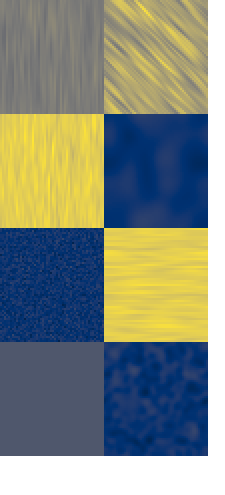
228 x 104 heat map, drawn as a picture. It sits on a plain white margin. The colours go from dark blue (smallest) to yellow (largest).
It is made of 4 by 2 panels. Panel 1,1: middling, streaked downward, faint in contrast. Panel 1,2: high, slanting down to the right. Panel 2,1: very high, streaked downward, faint in contrast. Panel 2,2: very low, smooth, faint in contrast. Panel 3,1: very low, fine-grained, faint in contrast. Panel 3,2: very high, streaked across, faint in contrast. Panel 4,1: low, flat. Panel 4,2: very low, blotchy, faint in contrast.
